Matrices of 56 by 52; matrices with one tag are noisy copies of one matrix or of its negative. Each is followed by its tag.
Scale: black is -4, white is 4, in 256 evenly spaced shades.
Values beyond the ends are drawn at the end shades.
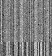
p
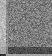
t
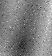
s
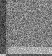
t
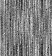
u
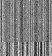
p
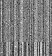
p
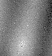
s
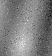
s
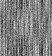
u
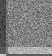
t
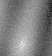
s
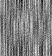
u
